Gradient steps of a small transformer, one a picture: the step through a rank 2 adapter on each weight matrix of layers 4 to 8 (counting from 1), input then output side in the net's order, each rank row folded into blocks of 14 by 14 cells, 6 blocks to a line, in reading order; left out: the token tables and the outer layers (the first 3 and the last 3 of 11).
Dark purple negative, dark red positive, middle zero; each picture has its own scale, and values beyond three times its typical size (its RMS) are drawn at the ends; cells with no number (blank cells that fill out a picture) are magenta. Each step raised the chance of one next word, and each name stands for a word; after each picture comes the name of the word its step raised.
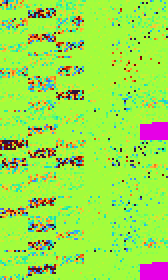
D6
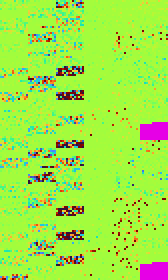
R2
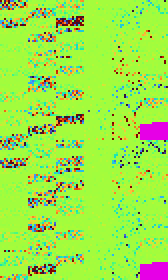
D6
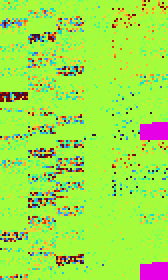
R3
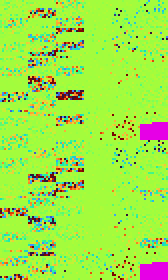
D6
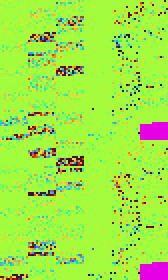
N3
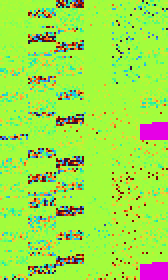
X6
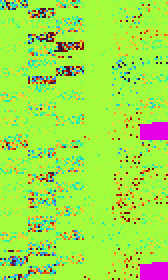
X6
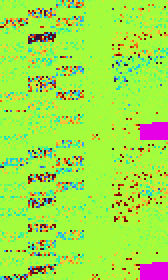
X6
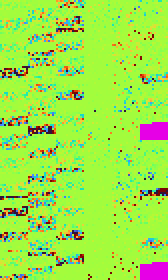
R2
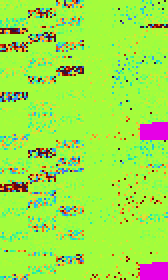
X6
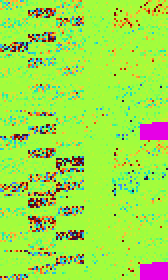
R3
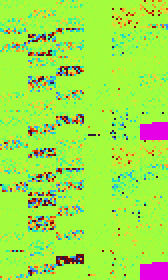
R3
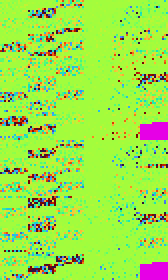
D6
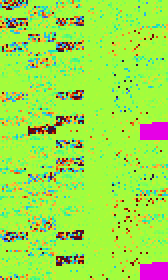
R2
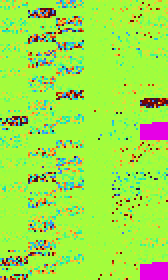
R2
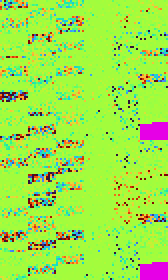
N3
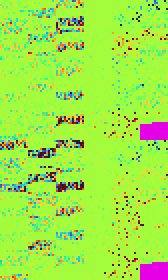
R2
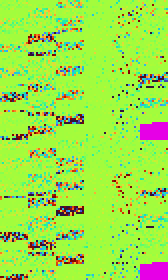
N3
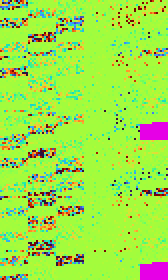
R3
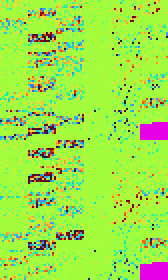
N3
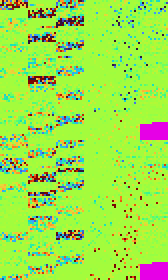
X6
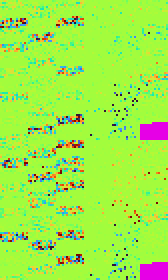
N3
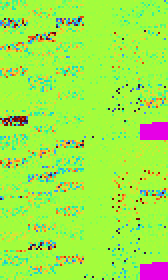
N3
